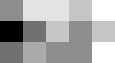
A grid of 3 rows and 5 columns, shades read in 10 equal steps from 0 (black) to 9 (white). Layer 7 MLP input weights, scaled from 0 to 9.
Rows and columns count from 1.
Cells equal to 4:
2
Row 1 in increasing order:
5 7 8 8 9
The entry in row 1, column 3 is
8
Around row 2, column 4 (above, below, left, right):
7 5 7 7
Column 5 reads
9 7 9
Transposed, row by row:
5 0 4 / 8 4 6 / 8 7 5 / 7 5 5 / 9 7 9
